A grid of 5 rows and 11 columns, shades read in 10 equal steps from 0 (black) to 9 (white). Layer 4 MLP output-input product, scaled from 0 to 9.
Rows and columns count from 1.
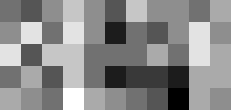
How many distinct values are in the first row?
5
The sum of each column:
27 25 23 38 24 14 21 19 15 32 28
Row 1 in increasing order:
3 3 4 4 5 5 5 5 6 7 7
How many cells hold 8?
5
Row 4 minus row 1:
0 3 -2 0 -1 -2 -5 -3 -4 2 0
